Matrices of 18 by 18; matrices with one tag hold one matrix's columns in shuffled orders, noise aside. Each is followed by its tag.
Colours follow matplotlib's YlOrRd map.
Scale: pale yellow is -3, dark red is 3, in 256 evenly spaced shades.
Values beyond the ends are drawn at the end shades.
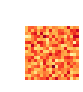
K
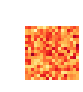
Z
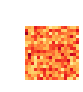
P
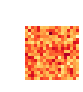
P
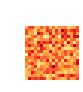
K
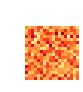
K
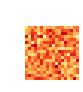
K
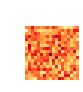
Z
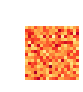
K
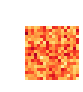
P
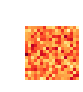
Z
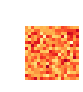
K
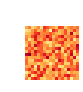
Z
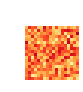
P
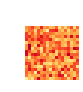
Z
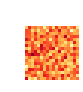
Z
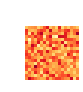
K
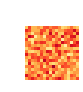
K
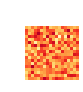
K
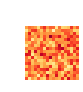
Z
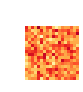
P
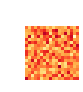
K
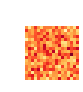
Z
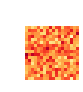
P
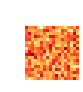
Z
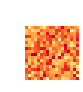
Z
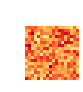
K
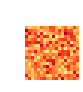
K
